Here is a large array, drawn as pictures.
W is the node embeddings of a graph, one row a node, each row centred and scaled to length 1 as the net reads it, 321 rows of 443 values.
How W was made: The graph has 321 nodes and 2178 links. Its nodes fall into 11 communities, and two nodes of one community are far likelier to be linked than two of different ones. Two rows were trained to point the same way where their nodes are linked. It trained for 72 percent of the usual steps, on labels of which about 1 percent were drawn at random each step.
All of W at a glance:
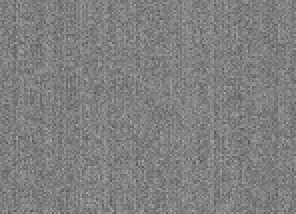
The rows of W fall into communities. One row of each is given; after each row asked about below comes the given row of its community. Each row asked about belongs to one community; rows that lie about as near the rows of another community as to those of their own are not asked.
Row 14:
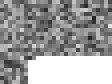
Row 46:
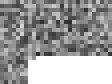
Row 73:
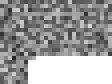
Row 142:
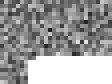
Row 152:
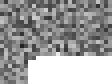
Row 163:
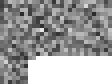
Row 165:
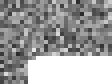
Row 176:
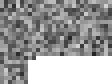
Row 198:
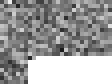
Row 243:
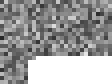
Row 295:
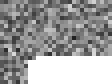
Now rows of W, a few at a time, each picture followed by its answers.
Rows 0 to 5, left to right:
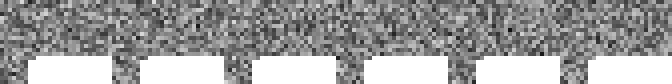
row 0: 152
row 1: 14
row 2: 243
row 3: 152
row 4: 198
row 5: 73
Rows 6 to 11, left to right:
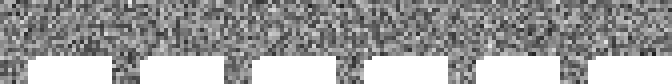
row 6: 14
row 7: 165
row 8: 295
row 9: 46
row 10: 73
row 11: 198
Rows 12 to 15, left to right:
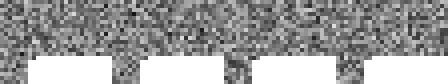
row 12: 46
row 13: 152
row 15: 243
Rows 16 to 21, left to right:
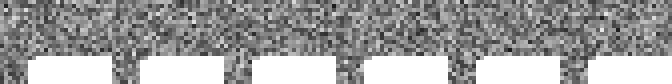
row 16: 198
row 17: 14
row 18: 73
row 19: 165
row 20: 152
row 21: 295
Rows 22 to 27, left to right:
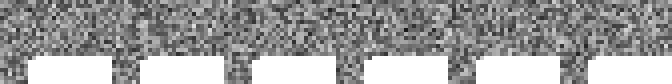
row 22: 14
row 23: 198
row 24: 142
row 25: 46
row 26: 165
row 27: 198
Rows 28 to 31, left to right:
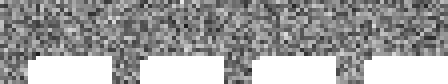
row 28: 46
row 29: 152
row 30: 198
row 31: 73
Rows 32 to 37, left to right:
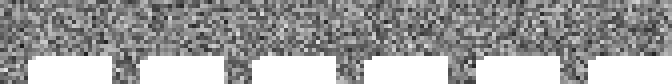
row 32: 73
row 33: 14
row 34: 14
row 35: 243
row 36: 163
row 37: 243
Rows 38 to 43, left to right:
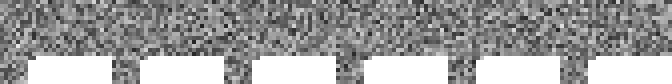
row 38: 142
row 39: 198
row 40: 73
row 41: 165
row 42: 243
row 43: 163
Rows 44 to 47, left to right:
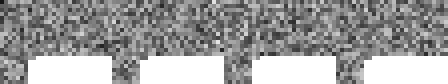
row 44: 163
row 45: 142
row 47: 295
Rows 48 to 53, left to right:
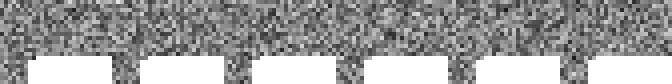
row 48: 176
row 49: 46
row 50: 46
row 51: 163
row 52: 142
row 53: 163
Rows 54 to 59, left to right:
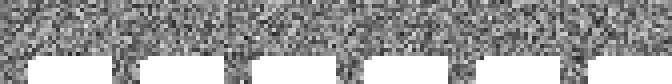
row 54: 295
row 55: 163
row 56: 165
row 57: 14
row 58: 176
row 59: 163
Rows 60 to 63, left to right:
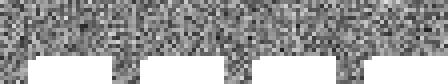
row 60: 46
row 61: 243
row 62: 243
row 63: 165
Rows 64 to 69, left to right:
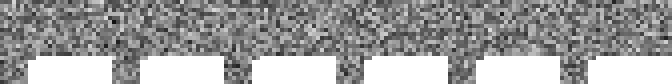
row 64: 295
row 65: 163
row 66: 198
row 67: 152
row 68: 176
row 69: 176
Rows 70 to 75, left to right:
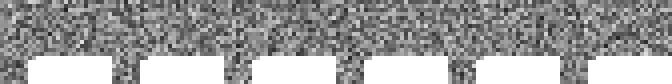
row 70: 14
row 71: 152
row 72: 142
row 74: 14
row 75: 152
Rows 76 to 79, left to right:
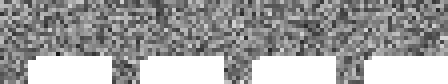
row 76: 176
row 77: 198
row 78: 142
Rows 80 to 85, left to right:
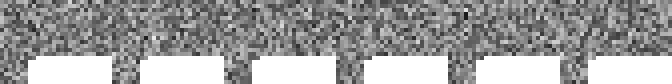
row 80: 152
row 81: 73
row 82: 142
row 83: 295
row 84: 46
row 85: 163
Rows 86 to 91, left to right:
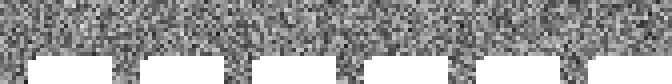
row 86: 176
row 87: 243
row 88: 152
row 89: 198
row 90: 152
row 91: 142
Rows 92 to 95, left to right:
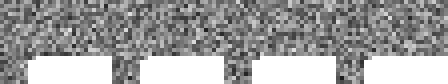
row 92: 295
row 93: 295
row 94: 176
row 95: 152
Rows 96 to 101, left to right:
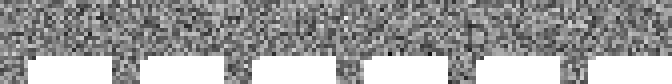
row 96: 176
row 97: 163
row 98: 243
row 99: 14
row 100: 152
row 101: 163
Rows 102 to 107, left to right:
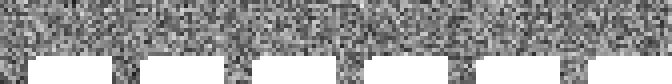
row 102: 152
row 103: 165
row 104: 73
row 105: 46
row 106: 165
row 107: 73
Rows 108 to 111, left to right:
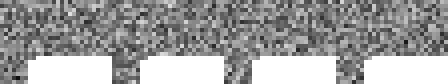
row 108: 46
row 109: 165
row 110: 73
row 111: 243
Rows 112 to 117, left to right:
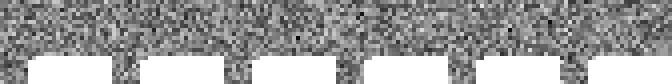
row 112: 14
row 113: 163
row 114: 163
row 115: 198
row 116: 14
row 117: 142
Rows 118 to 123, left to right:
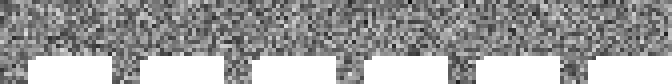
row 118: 163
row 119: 152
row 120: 14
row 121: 142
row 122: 163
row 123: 243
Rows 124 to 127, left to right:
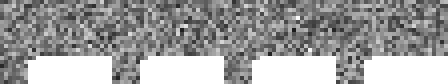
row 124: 295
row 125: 142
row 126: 142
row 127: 73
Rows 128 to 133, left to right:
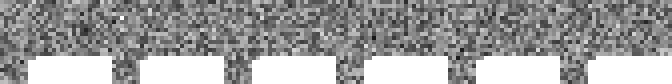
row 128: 243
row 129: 14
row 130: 14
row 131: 46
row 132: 163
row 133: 142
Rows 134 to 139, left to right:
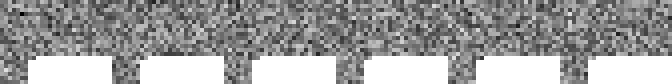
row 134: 152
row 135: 295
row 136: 152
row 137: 73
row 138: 152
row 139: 243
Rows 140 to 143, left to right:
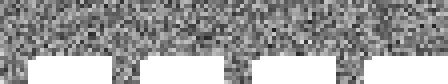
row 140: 14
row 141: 73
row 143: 198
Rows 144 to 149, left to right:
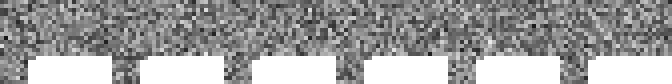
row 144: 152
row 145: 165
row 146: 142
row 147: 142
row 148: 73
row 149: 152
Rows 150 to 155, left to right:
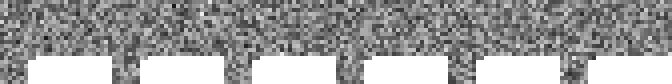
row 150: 142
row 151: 163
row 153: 295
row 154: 152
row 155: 142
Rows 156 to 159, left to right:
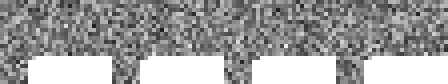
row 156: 163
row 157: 198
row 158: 142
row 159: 198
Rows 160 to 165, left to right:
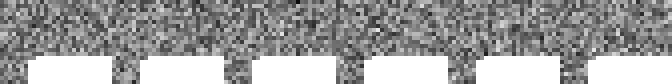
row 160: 163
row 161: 73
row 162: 142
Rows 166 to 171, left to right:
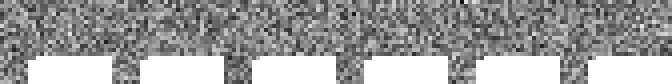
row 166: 243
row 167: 73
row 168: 165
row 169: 46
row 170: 46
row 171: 198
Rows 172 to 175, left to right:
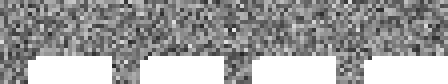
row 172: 176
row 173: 46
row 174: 165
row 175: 73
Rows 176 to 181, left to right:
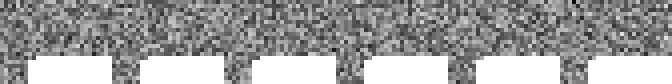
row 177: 198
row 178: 142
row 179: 152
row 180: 163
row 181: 73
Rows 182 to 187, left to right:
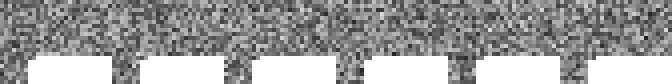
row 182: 176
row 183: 198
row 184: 243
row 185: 73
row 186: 46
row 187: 46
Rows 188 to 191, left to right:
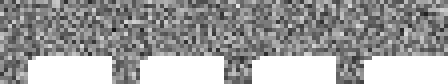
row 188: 14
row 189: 14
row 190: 163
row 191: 163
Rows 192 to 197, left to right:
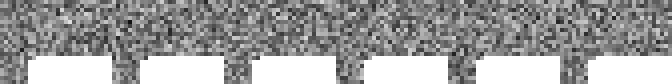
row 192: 152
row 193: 176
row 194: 176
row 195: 295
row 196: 198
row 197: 14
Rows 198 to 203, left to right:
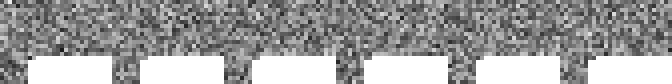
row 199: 163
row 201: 176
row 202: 73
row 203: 142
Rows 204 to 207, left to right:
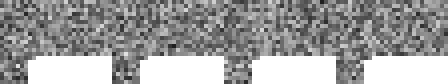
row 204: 165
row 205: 295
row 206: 73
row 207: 295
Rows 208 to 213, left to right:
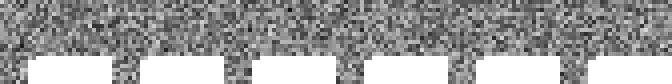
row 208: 163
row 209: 73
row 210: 73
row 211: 73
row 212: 73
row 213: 198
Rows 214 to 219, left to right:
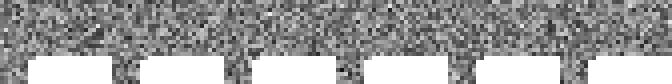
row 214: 73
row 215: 295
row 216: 14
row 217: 165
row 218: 176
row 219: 176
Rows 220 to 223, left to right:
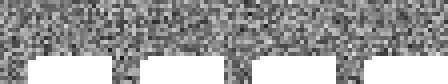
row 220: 142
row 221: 46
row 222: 198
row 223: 295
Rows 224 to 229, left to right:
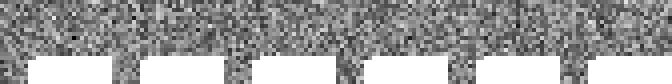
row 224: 295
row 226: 295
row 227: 198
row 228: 163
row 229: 198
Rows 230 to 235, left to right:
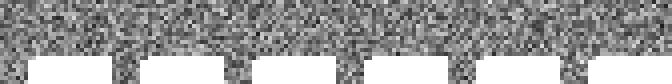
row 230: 73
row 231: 176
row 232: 14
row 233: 176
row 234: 142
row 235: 152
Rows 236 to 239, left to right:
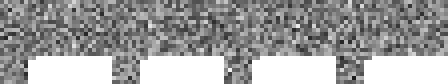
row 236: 243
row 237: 73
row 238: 73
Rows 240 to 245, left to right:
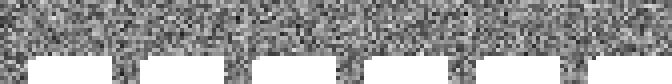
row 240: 165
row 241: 176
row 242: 243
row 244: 243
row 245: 46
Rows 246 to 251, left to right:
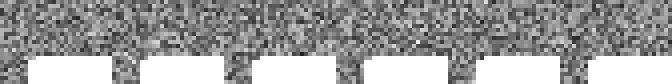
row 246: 243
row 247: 73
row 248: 142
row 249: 14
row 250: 46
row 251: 198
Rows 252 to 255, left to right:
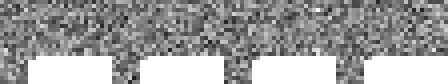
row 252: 73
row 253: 243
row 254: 295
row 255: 198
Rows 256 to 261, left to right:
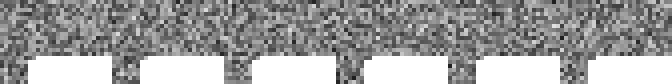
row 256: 198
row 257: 163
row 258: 142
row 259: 176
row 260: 198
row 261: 142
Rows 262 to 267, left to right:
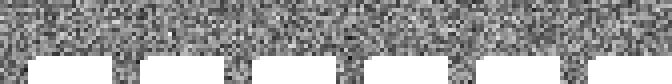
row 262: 198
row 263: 14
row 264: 163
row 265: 198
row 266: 73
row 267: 142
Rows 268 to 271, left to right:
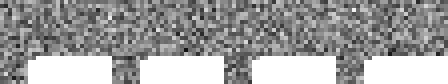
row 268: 46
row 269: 165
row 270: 165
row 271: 198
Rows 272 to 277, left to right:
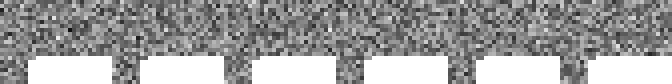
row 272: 243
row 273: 152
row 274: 46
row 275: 163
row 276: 176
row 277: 176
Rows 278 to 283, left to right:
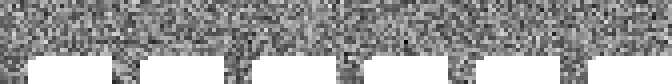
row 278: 165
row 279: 152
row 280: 198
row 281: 142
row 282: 295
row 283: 165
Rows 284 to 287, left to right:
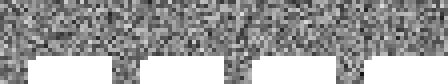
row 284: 176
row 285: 295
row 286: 295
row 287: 73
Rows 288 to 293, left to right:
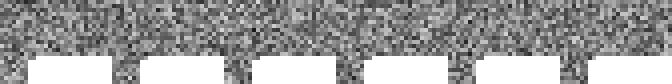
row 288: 73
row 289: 46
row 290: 243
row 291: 295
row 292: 142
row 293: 165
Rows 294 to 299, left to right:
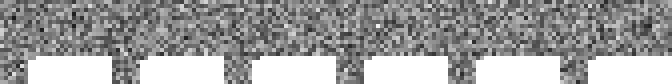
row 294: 243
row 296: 46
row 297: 243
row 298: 14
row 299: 243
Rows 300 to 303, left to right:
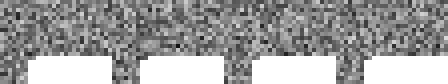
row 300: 14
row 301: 46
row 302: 198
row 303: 152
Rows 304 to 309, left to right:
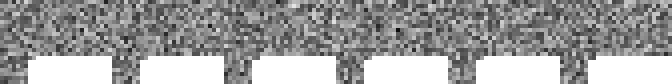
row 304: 295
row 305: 198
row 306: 176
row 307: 14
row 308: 14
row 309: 176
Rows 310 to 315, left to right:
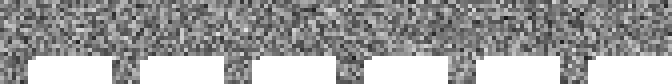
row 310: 14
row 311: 163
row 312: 163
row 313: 152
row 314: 73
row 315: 152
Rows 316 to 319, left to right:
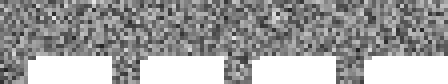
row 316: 176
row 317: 152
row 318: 163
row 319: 163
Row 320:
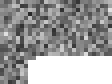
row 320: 163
